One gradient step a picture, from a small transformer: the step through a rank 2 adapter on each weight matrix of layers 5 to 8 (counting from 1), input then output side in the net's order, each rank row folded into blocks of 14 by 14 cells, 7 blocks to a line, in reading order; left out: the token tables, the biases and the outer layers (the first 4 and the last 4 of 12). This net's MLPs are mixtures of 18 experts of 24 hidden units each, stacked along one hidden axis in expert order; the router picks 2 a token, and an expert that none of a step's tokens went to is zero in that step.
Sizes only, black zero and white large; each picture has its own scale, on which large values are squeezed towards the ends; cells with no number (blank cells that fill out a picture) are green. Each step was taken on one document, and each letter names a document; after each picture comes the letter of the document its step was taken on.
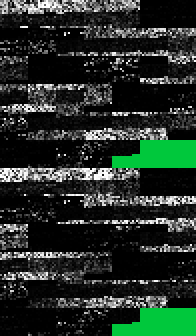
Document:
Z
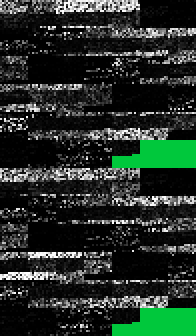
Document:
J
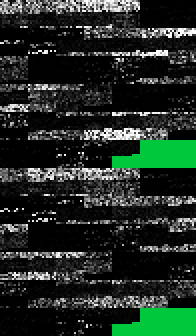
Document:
Z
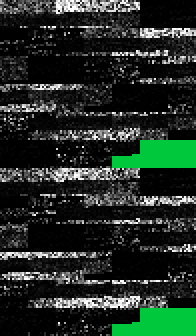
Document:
J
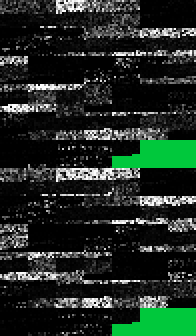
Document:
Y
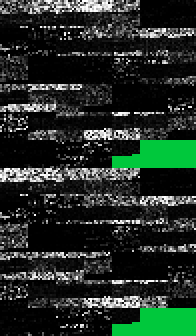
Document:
J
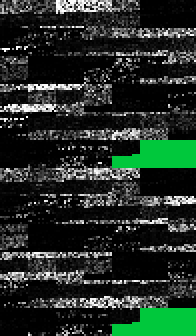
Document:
Y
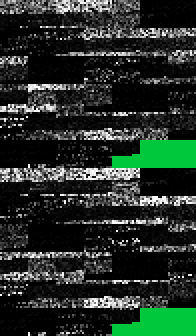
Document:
Y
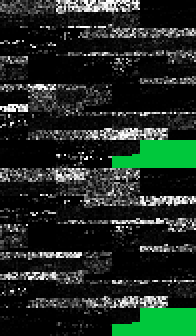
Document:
Z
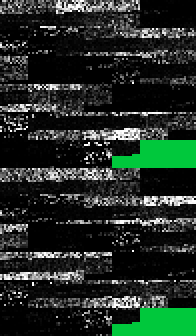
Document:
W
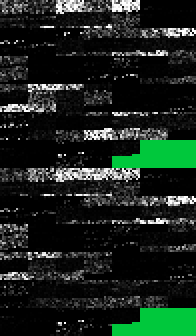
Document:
Z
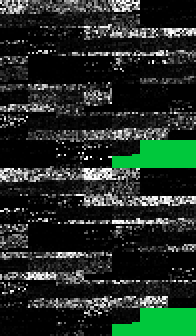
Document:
Z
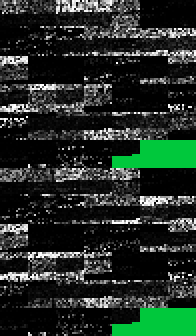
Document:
Y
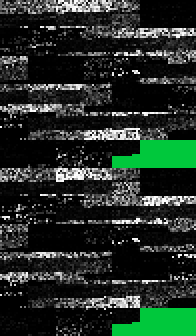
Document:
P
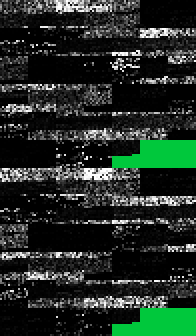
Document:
Z
